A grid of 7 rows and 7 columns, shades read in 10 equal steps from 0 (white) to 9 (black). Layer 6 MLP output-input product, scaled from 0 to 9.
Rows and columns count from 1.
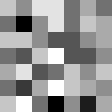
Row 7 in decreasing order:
9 8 5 4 3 2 0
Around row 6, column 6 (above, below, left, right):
4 8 2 4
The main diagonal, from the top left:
2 9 4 0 2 3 3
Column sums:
24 29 25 22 30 30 24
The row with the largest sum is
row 7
